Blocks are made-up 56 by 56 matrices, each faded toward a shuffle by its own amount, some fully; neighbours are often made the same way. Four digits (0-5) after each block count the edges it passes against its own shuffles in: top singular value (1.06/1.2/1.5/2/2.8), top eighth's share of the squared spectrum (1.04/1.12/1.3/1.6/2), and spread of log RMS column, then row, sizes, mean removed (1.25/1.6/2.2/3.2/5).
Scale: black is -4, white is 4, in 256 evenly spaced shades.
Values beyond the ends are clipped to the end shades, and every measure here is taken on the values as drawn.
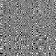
4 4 3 2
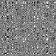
4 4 3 2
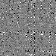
2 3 2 2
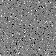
1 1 0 0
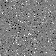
1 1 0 0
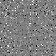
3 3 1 1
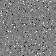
2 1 0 0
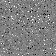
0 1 0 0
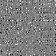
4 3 2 1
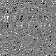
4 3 1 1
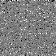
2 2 0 1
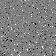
0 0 0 0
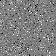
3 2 0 0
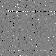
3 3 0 1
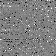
3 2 0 1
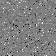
0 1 0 0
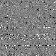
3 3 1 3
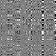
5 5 3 3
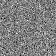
0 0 0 0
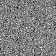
0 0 0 0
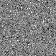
0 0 0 0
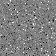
1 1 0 0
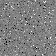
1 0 0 0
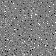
2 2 0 0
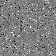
0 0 0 0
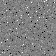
0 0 0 0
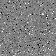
0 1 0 0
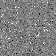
1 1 0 0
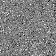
0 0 0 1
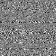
1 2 0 3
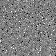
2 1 0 0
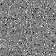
2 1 0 0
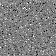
2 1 0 0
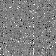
3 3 1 1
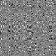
4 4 2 2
